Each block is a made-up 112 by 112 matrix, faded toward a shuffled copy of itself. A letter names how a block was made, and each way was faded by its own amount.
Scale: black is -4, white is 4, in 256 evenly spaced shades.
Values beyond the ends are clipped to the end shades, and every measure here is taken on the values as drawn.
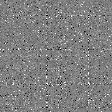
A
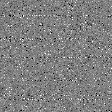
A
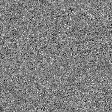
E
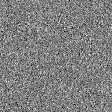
E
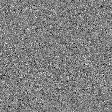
E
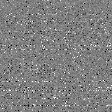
A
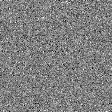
E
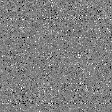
A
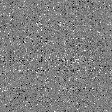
A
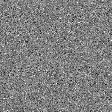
E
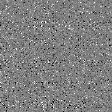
A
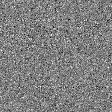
E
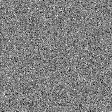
E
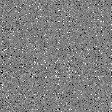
A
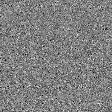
E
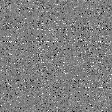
A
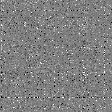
A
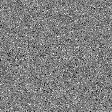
E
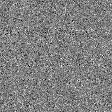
E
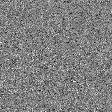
E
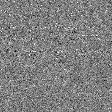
E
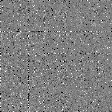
A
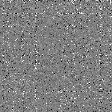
A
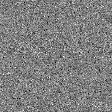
E
